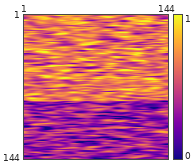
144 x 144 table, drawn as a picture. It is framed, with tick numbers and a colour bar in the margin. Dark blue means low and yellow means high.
A horizontal seam about 60% of the way down splits the table, and the top part is higher. On average the colour sits 50% of the way up the scale. The grain runs across in streaks.
